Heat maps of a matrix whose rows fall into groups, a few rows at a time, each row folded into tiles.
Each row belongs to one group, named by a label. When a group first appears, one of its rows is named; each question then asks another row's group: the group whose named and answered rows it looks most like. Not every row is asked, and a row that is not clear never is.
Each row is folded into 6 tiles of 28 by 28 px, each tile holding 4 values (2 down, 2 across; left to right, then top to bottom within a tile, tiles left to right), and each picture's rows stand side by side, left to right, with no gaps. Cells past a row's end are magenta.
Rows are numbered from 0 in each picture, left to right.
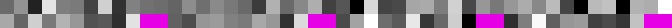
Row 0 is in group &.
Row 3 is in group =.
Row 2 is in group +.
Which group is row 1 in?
&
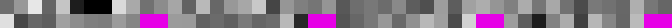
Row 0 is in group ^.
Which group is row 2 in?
&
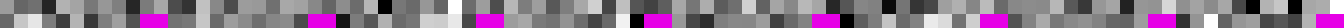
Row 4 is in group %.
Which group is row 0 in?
+
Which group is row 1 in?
+
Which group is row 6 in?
=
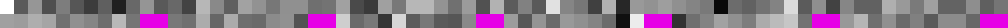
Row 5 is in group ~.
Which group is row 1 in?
+
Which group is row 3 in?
&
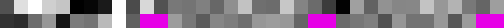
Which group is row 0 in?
^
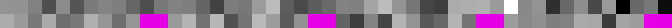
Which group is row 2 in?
^
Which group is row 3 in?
%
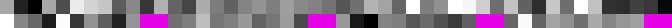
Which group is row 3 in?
~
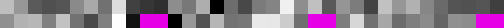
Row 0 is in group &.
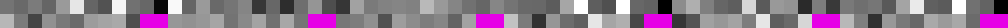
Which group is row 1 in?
%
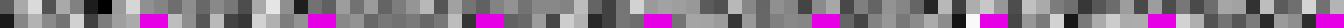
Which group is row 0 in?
^
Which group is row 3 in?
^
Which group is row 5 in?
&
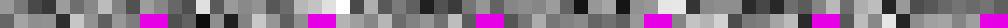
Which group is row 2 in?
%
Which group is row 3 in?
=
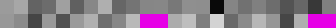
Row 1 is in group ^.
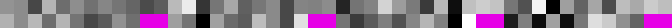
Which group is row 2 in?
&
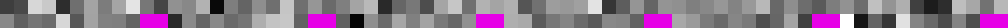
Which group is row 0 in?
+
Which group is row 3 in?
~
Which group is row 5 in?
^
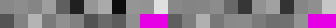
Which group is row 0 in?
=
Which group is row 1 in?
=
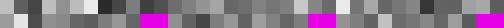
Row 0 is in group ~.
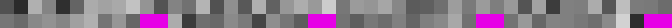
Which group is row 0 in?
+
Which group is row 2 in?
^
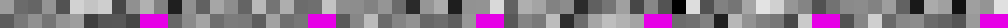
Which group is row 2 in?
=
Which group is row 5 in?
=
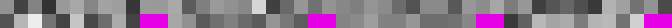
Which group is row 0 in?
+
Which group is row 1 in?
~
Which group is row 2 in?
=
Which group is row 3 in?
&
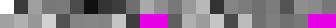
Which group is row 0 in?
%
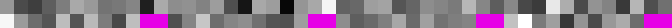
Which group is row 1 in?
=
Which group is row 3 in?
~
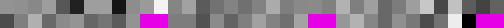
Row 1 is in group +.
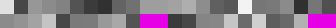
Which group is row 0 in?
%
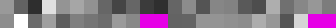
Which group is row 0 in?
~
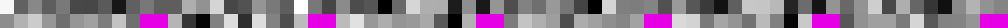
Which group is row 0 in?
%
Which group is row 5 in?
^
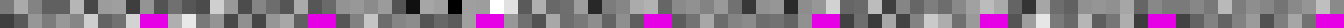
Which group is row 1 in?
~
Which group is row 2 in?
=
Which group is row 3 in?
%
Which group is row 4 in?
=
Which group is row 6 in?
+
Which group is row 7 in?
^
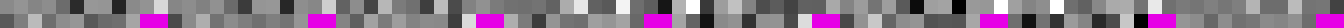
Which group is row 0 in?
=
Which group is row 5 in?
=
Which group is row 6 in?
^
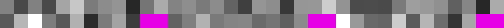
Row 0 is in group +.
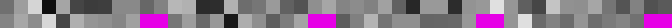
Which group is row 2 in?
=
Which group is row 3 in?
~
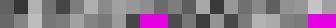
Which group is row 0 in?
+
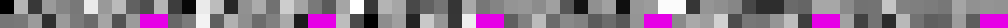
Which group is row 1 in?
+
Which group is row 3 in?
=
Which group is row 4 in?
%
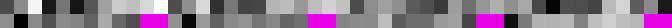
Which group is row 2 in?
%
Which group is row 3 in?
&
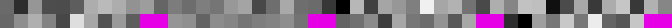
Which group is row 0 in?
+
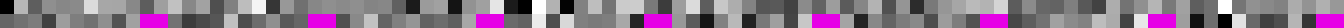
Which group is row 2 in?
=
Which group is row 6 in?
&
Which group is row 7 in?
^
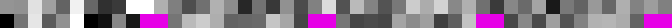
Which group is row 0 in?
^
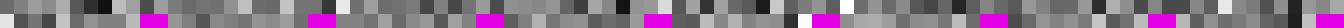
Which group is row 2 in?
%
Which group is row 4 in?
&
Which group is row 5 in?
%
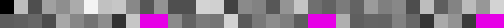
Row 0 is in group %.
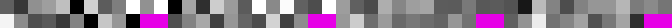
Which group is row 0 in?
~
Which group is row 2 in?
~
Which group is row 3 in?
+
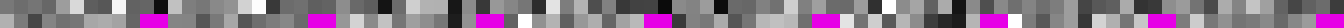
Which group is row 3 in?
~
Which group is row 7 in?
~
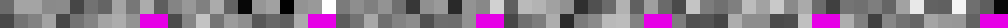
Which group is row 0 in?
^
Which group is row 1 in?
=
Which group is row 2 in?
=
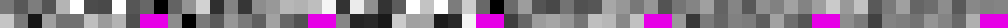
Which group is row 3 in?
&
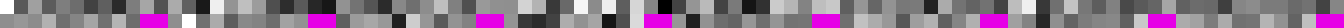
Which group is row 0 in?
%
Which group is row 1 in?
~
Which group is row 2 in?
+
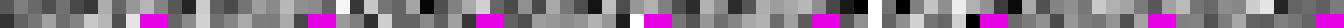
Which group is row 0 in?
&
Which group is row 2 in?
%
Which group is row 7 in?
~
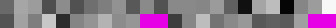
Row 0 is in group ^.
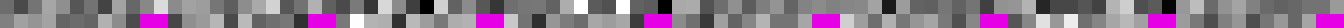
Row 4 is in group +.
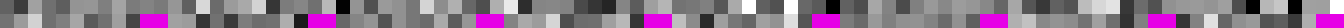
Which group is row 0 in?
+
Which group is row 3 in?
%
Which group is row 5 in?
+
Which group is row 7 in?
=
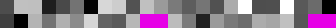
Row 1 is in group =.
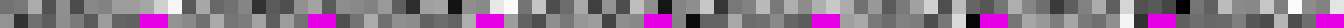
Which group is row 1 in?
%
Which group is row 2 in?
=
